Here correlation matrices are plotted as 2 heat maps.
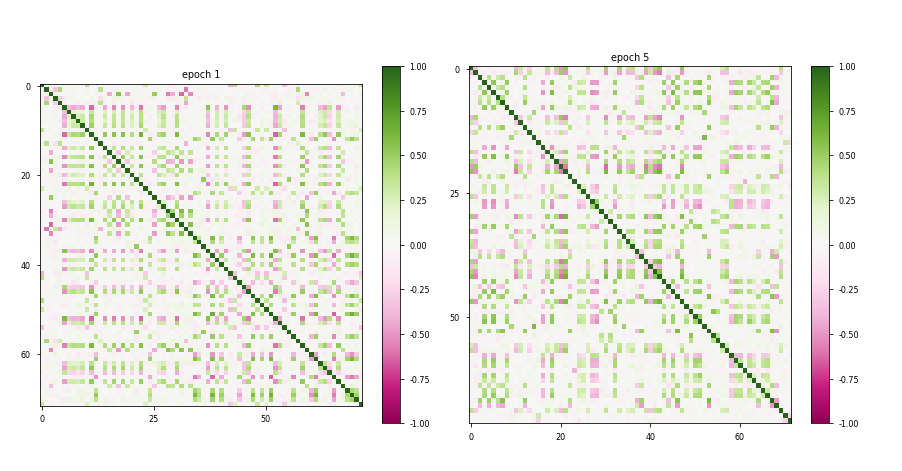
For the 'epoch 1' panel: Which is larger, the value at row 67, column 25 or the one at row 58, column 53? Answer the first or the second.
the second
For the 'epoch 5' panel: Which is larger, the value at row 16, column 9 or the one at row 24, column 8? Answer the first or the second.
the second
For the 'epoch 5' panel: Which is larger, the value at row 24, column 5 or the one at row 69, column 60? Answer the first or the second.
the first
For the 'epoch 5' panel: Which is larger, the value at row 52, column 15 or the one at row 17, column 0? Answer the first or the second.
the second
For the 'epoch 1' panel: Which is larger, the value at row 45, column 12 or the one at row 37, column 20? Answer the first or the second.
the first
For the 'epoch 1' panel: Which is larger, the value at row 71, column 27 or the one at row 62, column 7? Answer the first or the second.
the second
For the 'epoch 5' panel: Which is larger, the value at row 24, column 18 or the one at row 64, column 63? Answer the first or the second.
the first
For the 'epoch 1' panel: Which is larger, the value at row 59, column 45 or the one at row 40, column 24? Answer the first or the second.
the second
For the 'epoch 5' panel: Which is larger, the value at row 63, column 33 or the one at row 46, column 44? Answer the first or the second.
the first
